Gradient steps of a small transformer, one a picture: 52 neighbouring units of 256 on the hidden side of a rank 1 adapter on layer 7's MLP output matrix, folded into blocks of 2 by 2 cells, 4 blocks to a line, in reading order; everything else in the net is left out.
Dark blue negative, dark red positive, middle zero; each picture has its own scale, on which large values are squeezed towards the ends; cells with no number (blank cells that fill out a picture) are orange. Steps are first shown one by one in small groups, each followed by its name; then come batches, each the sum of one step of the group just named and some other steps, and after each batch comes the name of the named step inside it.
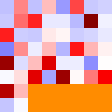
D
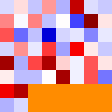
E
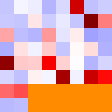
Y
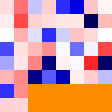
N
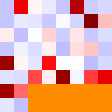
Y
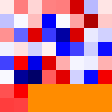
Y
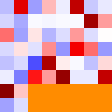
Y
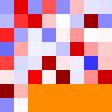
D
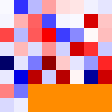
D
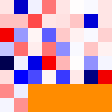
D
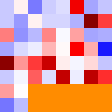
Y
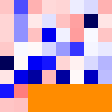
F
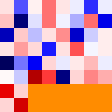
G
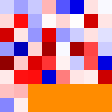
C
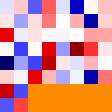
C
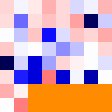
F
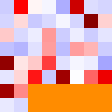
C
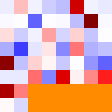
C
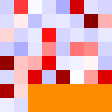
C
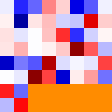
G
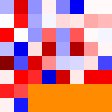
C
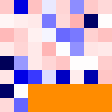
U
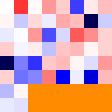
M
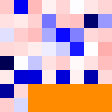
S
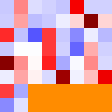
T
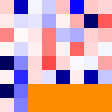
U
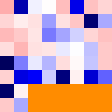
U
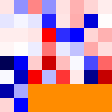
U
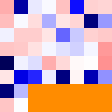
S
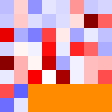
T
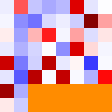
M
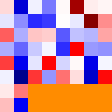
U
